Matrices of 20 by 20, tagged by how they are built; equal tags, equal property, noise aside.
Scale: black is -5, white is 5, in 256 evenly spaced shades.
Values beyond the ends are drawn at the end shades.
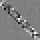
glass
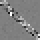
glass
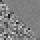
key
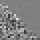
key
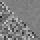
key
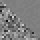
key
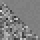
key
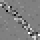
glass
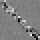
glass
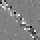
glass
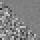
key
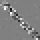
glass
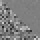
key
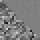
key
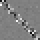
glass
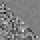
key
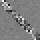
glass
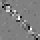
glass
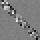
glass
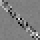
glass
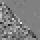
key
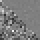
key
